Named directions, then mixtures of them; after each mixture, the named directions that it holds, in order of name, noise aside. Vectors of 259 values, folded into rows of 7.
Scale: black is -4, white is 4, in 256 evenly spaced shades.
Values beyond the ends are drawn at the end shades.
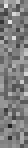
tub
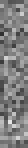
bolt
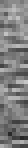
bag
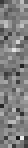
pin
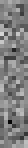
bolt, pin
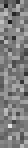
tub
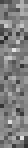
bolt, pin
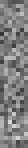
bolt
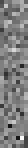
pin, tub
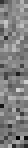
bag, pin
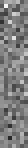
tub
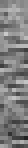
bag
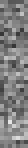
bag, bolt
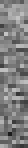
bag, bolt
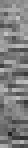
bag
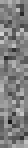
bolt, pin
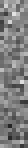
bag, tub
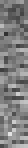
bag, bolt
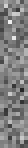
bolt, tub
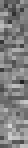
bag, tub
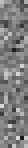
pin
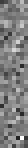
pin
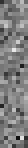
pin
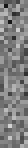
tub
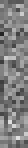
bolt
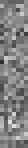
bolt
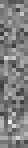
bolt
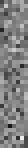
pin, tub
